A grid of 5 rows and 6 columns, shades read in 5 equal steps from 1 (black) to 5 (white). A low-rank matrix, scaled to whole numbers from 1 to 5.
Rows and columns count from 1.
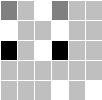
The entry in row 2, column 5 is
4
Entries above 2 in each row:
6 6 4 6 6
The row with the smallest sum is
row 3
